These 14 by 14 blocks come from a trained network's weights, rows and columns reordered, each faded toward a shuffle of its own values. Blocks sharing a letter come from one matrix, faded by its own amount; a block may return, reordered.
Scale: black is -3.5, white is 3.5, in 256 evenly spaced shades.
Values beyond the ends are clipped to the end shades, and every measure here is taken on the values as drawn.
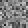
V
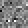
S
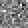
S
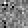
S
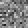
S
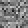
V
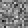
V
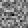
V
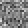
V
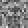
V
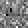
S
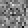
V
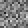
V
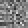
V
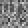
V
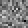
V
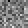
V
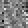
S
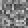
V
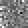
S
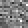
S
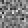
S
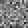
V
